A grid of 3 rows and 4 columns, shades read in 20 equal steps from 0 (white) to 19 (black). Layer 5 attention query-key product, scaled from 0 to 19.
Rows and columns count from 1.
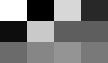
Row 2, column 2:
4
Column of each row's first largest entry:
2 1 1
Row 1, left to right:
0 19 3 16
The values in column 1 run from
0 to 18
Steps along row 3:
down down up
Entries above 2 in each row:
3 4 4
